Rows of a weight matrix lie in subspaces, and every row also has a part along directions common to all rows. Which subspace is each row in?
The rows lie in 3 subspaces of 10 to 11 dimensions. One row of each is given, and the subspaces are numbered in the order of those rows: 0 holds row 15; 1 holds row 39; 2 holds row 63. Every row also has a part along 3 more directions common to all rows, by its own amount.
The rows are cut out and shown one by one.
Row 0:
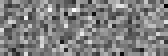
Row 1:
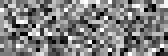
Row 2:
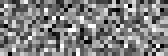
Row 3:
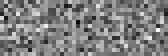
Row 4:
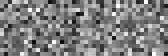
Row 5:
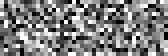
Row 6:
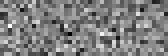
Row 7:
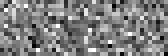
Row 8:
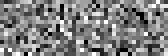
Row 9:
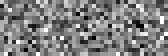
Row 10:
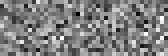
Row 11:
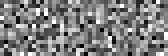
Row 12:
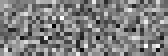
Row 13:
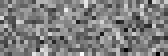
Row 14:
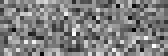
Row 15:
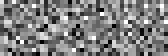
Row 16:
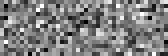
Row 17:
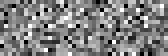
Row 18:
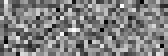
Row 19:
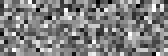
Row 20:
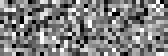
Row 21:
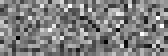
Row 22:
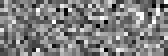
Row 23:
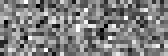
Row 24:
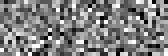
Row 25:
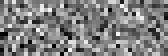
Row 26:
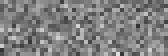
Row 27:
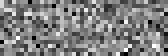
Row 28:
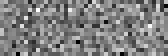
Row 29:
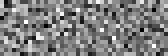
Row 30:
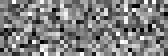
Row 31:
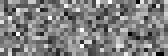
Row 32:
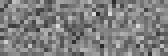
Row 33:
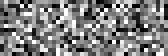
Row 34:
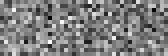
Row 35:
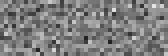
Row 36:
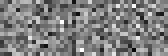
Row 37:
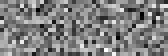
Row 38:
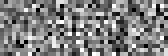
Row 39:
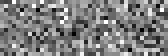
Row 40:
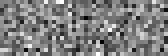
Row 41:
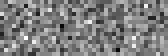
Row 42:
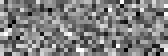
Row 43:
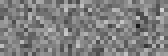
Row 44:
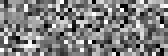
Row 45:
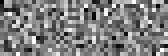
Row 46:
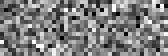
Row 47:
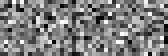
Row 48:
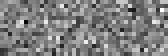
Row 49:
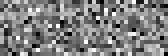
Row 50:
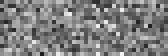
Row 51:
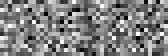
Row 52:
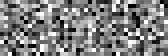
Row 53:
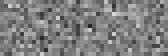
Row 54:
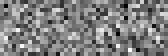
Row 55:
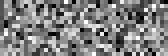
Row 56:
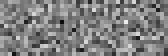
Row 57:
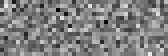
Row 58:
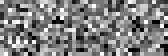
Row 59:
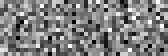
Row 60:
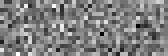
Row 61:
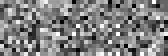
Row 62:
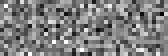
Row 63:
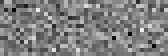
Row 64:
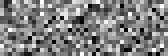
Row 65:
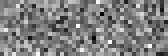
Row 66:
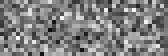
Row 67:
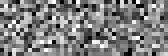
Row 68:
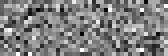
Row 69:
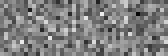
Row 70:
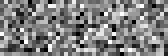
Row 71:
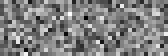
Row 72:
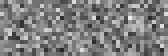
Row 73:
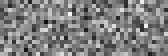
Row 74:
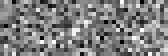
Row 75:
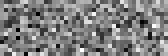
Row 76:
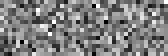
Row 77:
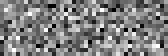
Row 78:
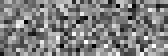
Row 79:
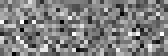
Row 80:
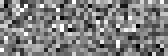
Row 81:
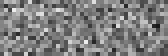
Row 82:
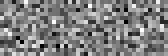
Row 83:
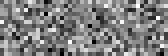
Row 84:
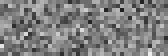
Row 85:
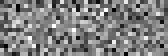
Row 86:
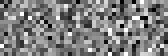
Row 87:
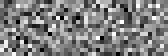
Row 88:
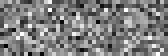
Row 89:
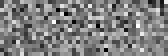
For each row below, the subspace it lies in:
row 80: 1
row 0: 2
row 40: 0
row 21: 0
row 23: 2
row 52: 2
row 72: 1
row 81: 1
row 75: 1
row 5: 1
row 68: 2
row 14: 0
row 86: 0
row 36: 2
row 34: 2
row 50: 0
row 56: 2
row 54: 1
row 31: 2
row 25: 1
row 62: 1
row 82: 0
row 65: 0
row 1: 1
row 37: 1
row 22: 1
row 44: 0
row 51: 2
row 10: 0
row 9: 0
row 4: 2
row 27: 2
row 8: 1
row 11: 1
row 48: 0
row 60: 1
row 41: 1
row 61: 0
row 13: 1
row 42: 1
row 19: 2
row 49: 2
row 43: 0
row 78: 0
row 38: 0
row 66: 0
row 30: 1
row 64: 1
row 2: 0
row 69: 0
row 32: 2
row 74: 1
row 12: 0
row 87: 1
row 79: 2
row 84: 0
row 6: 1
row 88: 1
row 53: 2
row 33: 0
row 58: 0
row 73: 0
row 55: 1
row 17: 0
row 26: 0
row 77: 2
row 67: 2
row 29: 2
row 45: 2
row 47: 2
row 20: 2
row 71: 0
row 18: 1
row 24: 1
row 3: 1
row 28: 2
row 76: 1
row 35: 2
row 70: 2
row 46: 2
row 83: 1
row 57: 1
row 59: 0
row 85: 0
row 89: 1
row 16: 2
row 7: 2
